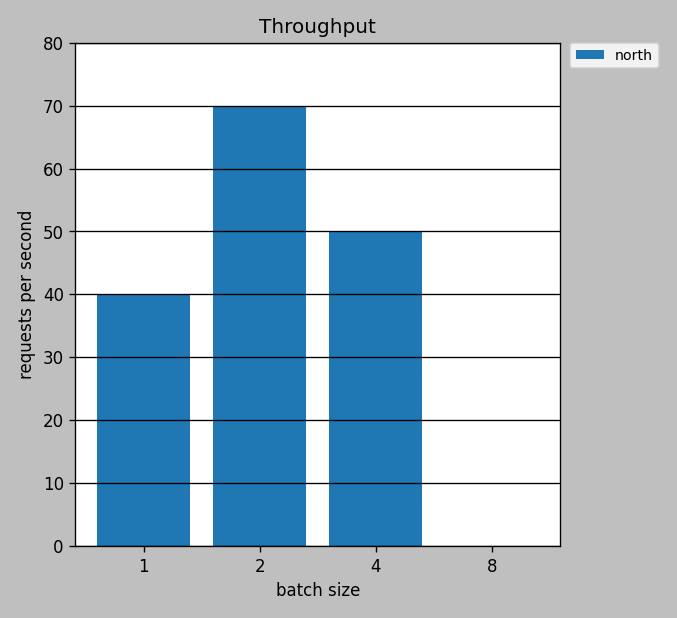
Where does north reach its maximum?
2
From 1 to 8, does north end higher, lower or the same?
lower
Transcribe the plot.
Title: Throughput
x-axis: batch size, ticks 1 2 4 8
y-axis: requests per second, ticks 0 10 20 30 40 50 60 70 80
Legend: north
Values:
north: 40 70 50 0
